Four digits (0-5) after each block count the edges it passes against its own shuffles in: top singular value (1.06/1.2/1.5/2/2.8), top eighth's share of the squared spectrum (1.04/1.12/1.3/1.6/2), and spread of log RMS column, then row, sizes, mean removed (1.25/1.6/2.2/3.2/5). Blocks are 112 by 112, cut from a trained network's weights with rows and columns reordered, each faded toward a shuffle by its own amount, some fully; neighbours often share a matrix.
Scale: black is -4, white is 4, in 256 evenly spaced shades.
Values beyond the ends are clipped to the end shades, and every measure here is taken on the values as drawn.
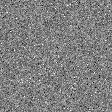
0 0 0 0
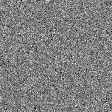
1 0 0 0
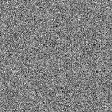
3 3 0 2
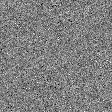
0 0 0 0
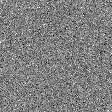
0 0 0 0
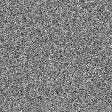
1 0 0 0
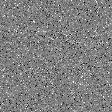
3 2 0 1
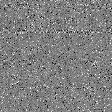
3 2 0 2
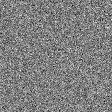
2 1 0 0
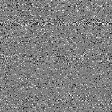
4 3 0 3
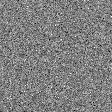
0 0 0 0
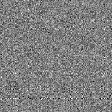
4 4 2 2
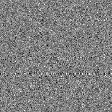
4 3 1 2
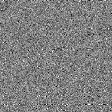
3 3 1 2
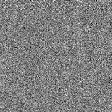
3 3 1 2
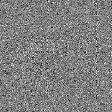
3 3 2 2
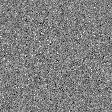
0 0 0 0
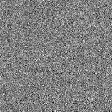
3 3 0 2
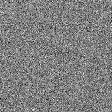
3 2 0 1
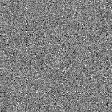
3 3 1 1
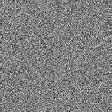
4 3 1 2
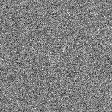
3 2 0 0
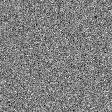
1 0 0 0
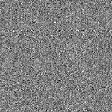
4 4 1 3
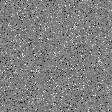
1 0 0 0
